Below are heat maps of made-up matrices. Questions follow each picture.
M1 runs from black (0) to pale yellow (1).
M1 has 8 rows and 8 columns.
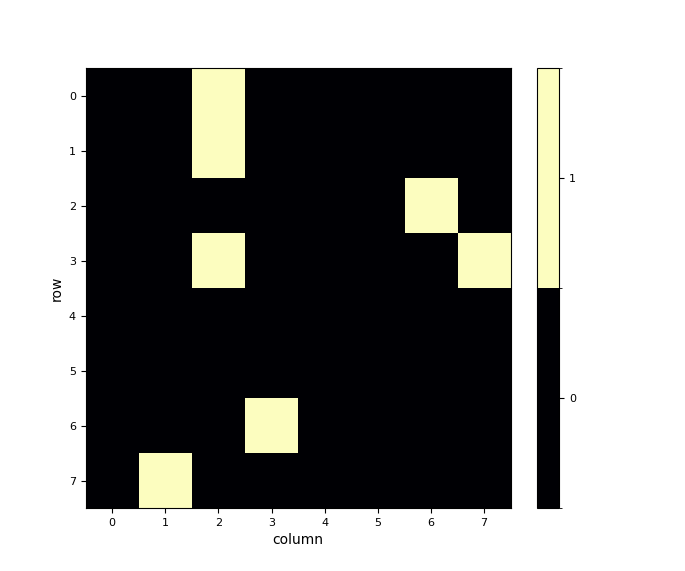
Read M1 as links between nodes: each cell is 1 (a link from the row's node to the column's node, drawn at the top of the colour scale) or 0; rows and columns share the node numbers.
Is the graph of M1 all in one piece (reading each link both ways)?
no
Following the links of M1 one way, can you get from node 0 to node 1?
yes
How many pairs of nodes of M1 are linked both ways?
0
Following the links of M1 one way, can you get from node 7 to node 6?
yes
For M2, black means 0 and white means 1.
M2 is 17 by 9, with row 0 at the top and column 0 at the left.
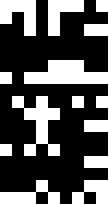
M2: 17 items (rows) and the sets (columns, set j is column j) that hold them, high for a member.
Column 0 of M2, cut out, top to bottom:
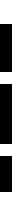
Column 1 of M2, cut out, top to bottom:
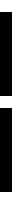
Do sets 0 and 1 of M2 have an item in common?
yes
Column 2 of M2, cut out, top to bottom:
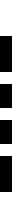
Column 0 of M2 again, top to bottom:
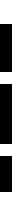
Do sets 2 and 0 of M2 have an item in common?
yes
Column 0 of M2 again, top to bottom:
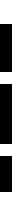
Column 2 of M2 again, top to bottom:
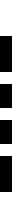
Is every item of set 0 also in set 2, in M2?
yes
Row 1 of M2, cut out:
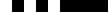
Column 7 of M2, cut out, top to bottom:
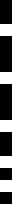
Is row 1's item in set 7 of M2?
no
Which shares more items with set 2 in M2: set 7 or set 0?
set 0
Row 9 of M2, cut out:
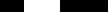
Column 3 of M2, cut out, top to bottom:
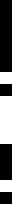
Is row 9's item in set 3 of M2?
yes
